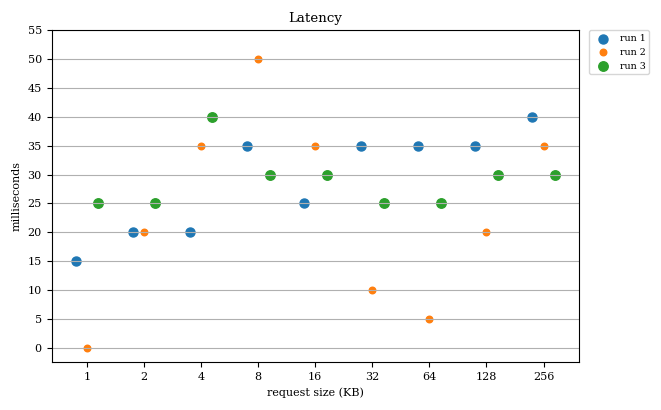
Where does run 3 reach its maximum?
4
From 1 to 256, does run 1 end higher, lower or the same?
higher
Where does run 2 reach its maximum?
8
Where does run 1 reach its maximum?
256
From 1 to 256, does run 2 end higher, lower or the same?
higher
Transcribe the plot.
Title: Latency
x-axis: request size (KB), ticks 1 2 4 8 16 32 64 128 256
y-axis: milliseconds, ticks 0 5 10 15 20 25 30 35 40 45 50 55
Legend: run 1, run 2, run 3
Values:
run 1: 15 20 20 35 25 35 35 35 40
run 2: 0 20 35 50 35 10 5 20 35
run 3: 25 25 40 30 30 25 25 30 30
